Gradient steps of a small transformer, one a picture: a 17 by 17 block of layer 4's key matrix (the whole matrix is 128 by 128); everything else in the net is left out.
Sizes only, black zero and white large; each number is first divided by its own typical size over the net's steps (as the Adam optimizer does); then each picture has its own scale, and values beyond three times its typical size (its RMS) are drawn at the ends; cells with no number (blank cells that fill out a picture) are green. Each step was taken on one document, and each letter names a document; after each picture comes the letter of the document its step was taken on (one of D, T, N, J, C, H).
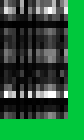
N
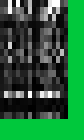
N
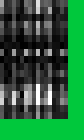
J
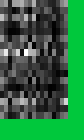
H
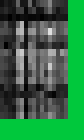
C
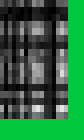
C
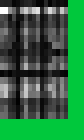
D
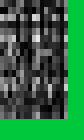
H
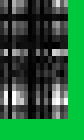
J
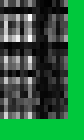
H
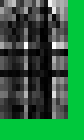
D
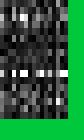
J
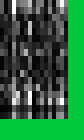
J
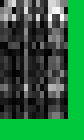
D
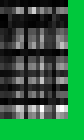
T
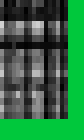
C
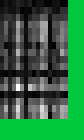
T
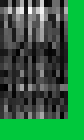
D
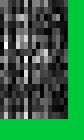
H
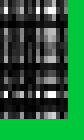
N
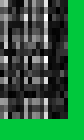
H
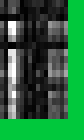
C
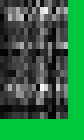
D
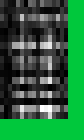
T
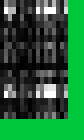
N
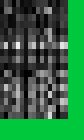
T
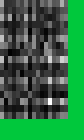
H
